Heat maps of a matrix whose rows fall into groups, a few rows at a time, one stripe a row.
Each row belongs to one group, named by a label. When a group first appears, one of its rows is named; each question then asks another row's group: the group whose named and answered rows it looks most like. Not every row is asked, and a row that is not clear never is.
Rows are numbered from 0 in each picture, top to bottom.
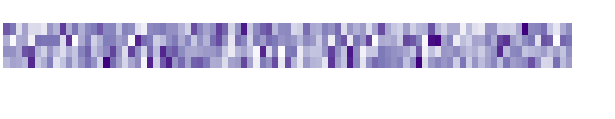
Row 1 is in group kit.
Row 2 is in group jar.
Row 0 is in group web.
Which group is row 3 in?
jar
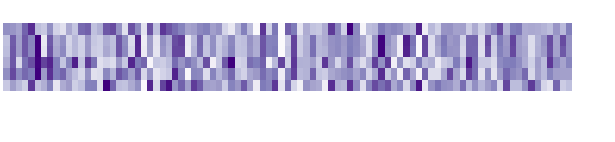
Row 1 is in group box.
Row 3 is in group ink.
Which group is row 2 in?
box
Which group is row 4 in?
box
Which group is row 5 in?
jar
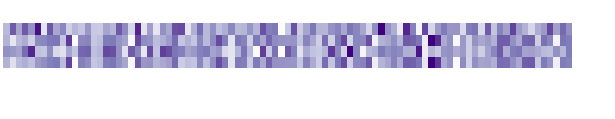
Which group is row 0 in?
box
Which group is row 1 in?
kit
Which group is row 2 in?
jar
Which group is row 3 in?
kit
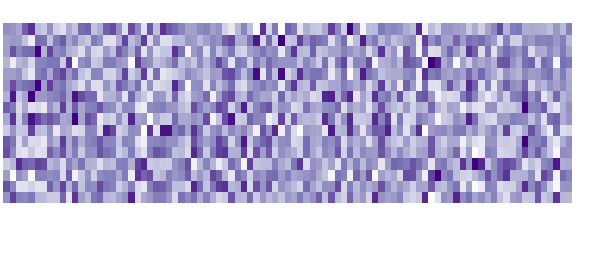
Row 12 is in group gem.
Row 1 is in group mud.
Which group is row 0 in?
jar
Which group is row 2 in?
box
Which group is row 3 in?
kit
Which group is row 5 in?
box
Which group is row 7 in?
web
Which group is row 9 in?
jar
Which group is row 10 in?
web
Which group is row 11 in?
web
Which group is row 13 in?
kit
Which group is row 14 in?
web
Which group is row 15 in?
ink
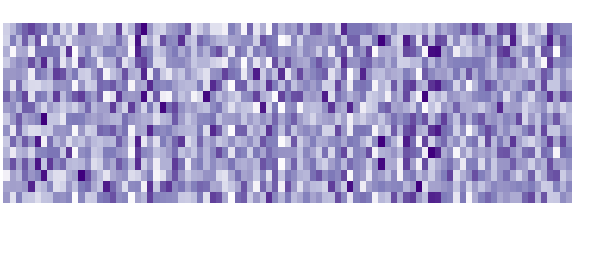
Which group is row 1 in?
box
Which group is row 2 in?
kit
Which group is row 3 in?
gem
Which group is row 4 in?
mud
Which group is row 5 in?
kit
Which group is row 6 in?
mud
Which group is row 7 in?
jar
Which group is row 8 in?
gem
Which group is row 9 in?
kit
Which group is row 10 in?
box
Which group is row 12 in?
box
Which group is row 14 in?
jar
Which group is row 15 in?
kit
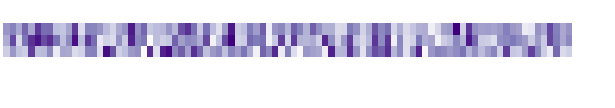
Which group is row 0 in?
ink
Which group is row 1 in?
ink
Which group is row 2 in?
jar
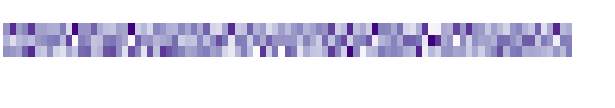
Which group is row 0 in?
ink
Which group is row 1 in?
kit
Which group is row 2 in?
jar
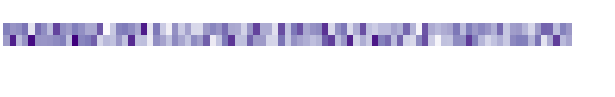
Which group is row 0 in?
mud
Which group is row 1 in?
ink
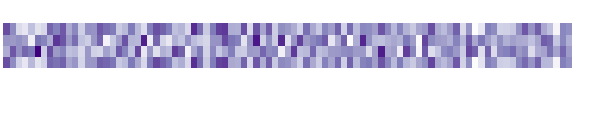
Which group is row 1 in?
mud
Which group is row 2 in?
box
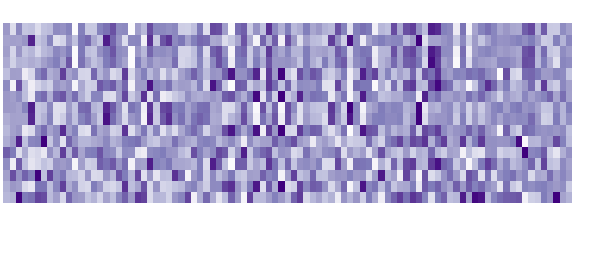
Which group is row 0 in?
kit
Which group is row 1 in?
jar
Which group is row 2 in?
kit
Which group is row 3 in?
kit
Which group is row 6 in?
mud
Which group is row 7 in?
jar
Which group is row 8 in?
jar
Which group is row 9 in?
mud
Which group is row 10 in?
gem
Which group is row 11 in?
web
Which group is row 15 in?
gem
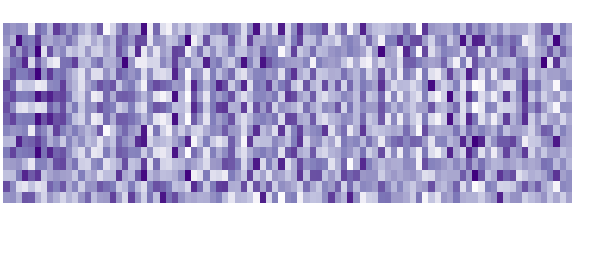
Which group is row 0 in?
mud
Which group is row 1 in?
gem
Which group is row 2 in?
box
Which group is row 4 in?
box
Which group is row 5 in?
web
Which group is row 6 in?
box
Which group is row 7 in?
web
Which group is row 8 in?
box
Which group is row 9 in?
mud
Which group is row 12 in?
mud
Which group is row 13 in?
gem
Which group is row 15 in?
jar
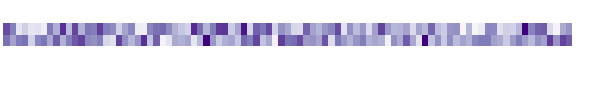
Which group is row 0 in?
web
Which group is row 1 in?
mud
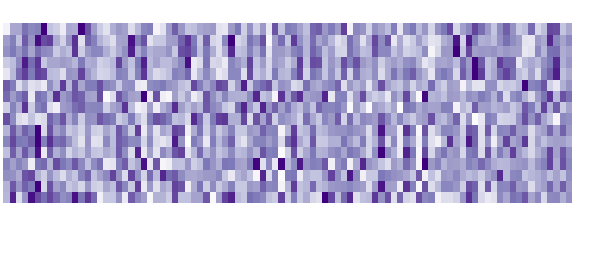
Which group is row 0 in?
gem
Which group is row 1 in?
ink
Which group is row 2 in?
ink
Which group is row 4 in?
gem
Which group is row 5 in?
web
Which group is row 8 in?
web
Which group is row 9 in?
box
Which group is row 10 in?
box
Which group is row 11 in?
box
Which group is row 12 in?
mud
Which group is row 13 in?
jar
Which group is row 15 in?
ink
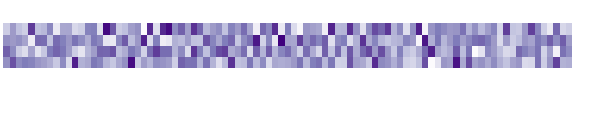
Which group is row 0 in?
jar
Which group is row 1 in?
mud
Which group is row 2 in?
web
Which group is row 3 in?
ink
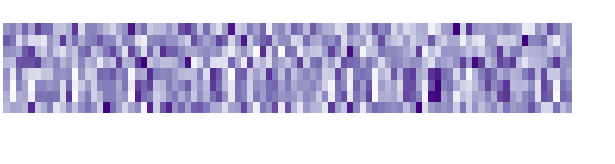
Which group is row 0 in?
ink
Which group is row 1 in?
web
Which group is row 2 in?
jar
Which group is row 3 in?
gem
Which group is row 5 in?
kit
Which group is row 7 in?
jar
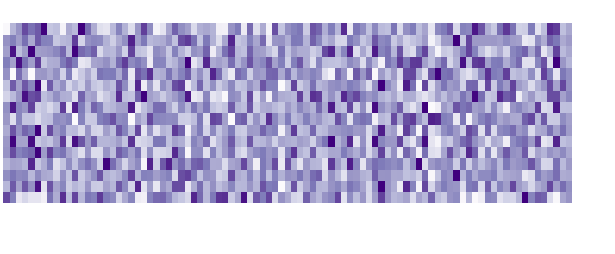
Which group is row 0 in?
gem
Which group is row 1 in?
ink
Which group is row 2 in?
ink
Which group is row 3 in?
gem
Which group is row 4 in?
kit
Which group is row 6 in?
gem
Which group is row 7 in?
ink
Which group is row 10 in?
ink
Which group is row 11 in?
box
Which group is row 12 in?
jar
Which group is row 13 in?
ink
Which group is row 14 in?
box
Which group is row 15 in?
web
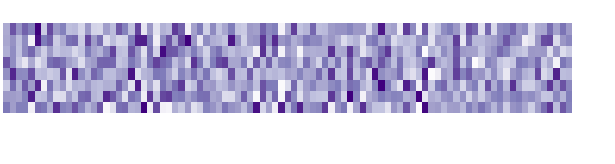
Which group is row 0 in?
box
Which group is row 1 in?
ink
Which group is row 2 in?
jar
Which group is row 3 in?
web
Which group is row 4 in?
ink
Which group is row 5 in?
box
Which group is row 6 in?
jar
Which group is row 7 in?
mud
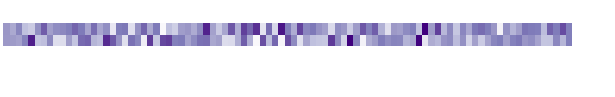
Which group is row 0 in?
mud
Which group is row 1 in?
jar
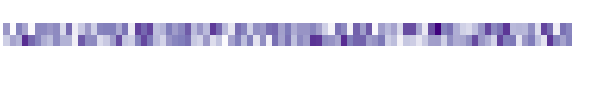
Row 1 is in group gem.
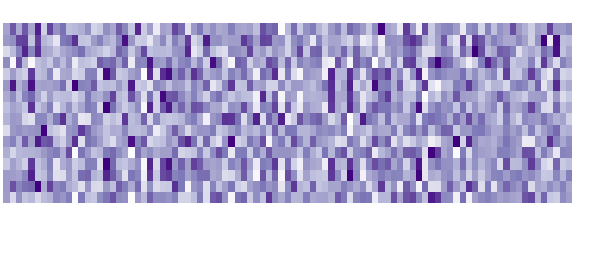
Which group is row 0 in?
box
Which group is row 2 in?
gem
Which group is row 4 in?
jar
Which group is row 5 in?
ink
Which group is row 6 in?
jar
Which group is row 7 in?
jar
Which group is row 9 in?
gem
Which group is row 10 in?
ink
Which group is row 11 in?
kit
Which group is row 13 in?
jar
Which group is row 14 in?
box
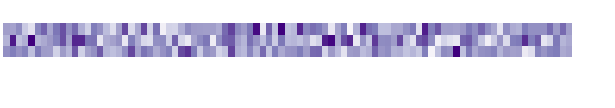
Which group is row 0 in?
mud
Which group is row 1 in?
ink
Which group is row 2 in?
ink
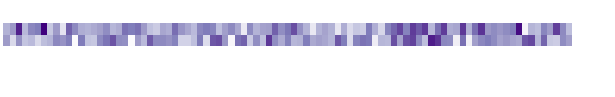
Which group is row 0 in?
gem
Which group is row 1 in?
kit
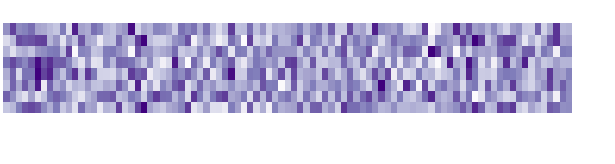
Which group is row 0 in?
ink
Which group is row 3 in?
box
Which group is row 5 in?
box
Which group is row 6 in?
web
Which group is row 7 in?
gem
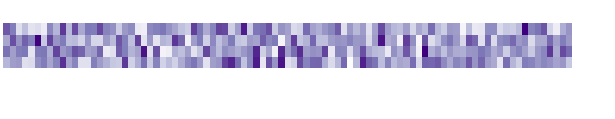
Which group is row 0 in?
web
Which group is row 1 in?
box
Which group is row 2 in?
mud
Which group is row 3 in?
mud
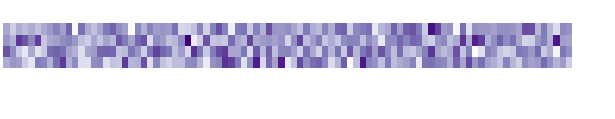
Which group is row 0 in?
kit
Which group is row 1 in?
gem
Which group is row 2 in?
web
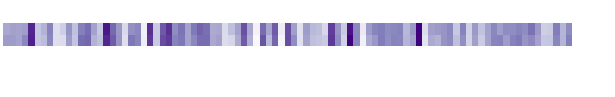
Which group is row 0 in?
jar
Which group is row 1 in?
jar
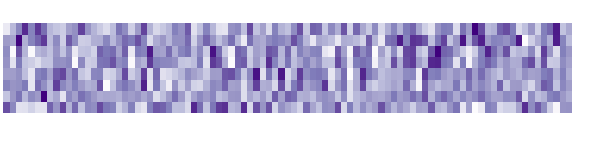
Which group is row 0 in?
gem
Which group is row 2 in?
kit
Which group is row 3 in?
kit
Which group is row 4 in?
mud
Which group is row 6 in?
gem
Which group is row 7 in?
web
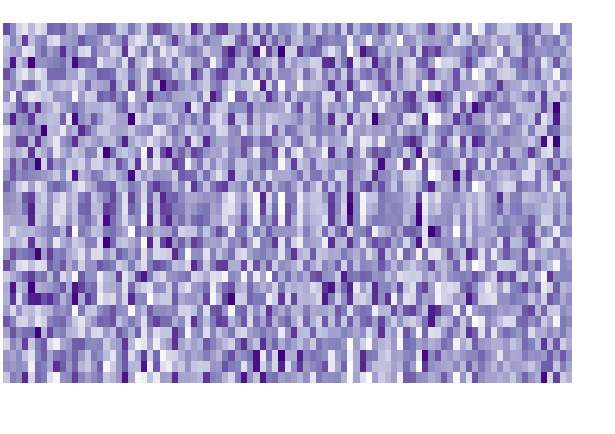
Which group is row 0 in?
web
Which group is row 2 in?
mud
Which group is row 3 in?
ink
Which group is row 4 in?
web
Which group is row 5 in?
jar
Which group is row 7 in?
gem
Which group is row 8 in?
ink
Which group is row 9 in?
gem
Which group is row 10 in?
gem
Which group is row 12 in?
box
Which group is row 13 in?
ink
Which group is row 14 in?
web
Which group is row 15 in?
jar
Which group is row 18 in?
kit
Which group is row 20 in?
box
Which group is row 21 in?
web
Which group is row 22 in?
gem
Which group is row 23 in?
ink
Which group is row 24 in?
ink
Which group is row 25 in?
kit
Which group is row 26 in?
web
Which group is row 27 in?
box
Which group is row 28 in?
gem
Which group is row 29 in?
mud
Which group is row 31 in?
gem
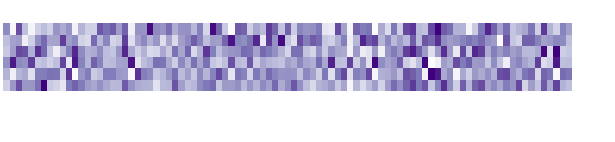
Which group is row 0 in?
kit
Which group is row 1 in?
mud
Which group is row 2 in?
gem
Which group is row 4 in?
kit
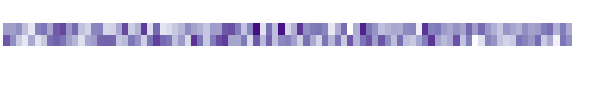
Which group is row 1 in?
web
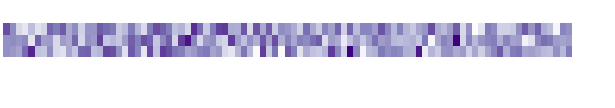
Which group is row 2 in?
jar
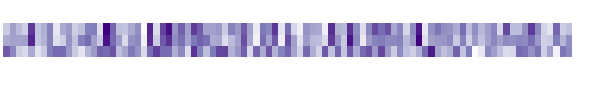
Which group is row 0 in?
jar
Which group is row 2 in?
web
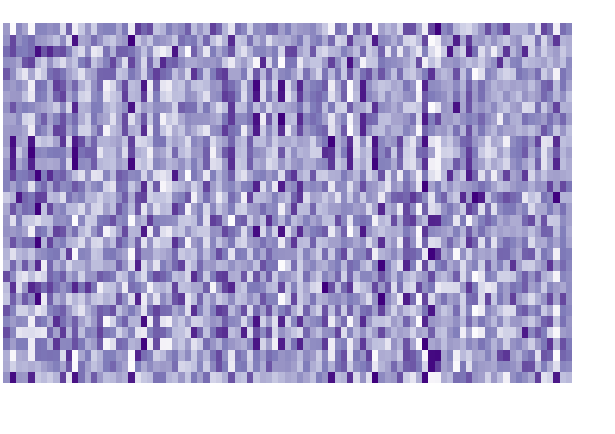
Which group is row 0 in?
kit
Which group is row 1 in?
ink
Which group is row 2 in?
box
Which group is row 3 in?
jar
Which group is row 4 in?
web
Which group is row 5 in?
mud
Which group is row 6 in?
mud
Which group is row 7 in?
ink
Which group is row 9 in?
mud
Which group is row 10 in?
ink
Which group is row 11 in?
ink
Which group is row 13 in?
box
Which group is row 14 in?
mud
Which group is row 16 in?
box
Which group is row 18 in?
mud
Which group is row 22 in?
web
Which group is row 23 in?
ink
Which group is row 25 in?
web
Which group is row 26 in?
mud
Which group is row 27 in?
web
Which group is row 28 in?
mud
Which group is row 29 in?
kit
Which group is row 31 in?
ink
